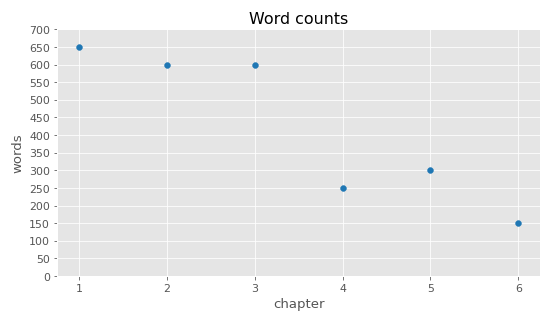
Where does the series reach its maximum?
1
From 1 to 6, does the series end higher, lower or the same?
lower
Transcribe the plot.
Title: Word counts
x-axis: chapter, ticks 1 2 3 4 5 6
y-axis: words, ticks 0 50 100 150 200 250 300 350 400 450 500 550 600 650 700
Values:
650 600 600 250 300 150
